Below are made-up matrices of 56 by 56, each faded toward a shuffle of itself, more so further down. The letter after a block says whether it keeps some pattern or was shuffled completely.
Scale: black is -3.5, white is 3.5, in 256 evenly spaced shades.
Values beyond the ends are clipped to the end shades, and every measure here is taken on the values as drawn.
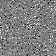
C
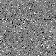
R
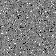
C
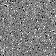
C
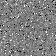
C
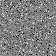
C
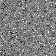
C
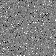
C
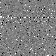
R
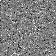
C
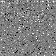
R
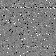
R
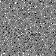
R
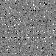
R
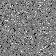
C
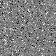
C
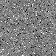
C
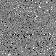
R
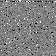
R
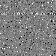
R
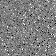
C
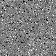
C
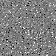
R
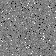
C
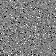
R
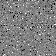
R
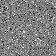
C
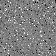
C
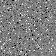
C
